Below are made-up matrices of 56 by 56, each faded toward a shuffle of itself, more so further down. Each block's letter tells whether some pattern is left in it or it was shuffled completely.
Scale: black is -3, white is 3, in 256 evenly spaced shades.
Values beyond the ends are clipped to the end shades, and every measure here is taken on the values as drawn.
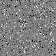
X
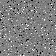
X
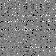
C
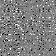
C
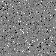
X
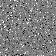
X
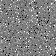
X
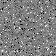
X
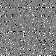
C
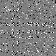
C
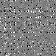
C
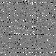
C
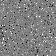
X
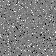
X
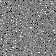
X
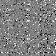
C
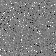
X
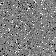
X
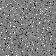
X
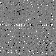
C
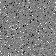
X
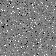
X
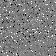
X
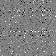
C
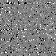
C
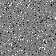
X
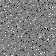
X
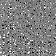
C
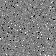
X
